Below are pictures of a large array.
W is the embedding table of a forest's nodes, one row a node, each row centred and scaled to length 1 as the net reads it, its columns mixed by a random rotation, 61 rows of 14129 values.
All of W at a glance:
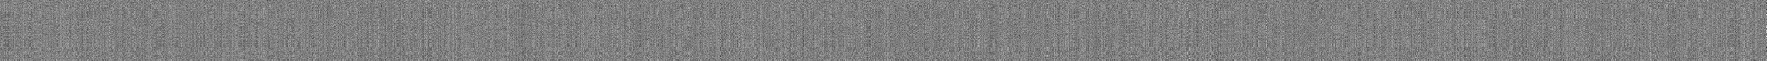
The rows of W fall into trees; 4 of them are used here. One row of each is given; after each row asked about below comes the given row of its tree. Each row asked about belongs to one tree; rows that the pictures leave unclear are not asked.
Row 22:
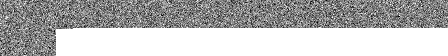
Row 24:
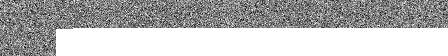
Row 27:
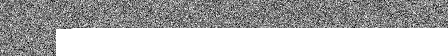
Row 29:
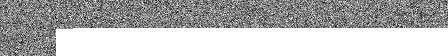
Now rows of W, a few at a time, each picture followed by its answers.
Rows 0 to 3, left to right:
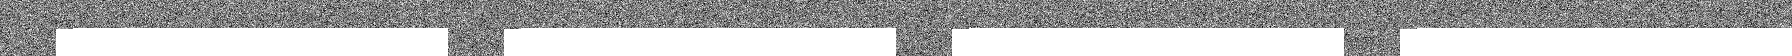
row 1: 27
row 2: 24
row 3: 29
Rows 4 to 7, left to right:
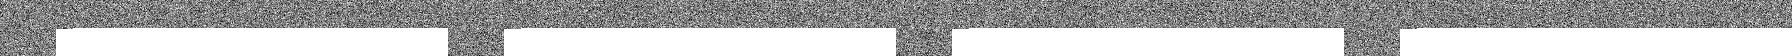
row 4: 22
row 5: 24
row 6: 24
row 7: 22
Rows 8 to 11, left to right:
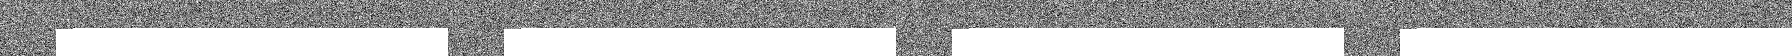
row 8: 22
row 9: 29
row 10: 22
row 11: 29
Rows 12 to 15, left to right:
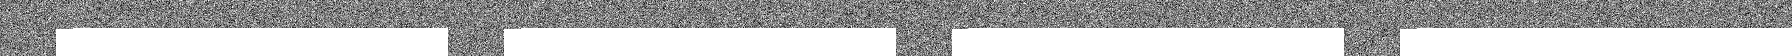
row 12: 29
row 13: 29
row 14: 27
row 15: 29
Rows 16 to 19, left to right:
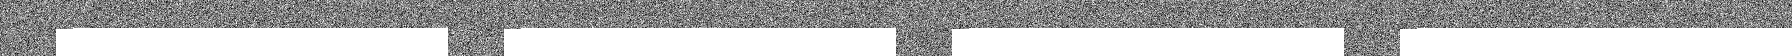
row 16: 29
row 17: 29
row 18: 22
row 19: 24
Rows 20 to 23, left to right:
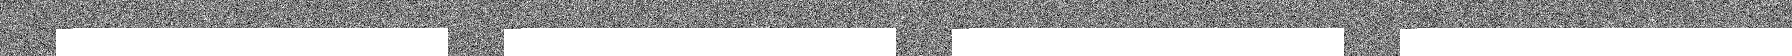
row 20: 27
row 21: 22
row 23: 27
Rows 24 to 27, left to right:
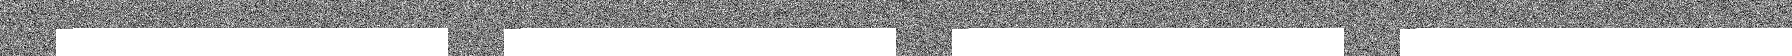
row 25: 22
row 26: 27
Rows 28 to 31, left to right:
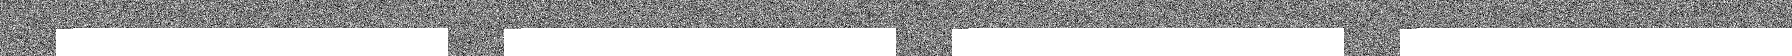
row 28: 27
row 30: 27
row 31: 22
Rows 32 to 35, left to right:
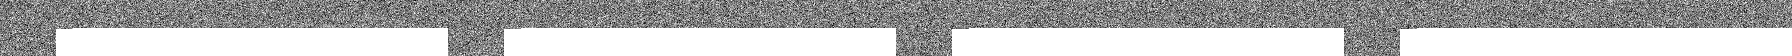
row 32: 27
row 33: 29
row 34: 24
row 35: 22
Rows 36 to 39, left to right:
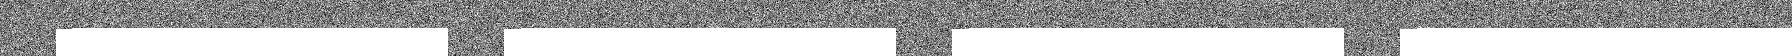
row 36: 27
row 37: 27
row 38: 22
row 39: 29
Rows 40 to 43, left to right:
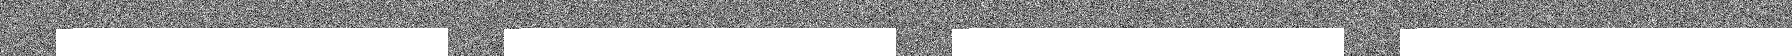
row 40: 27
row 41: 27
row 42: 29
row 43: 27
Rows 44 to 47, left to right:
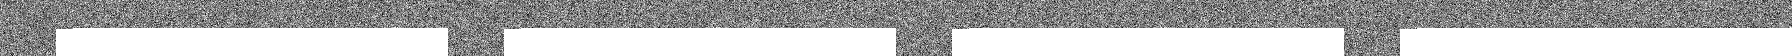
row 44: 27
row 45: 27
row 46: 27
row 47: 29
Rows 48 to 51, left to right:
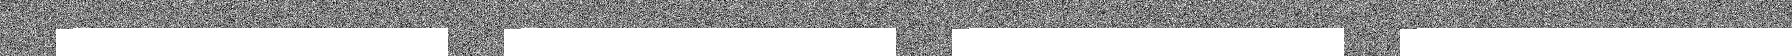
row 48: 29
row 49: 29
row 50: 29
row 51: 24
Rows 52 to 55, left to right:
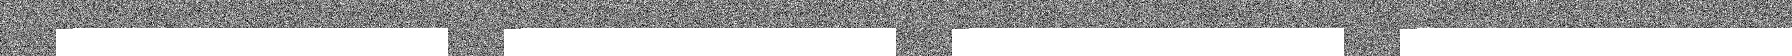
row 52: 22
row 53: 22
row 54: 22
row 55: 29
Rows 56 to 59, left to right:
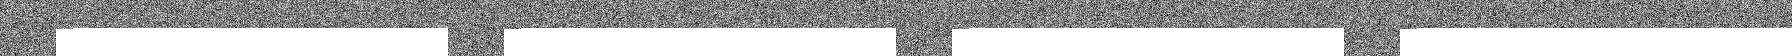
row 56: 29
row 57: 27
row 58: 29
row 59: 22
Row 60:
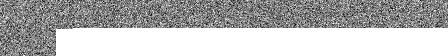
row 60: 22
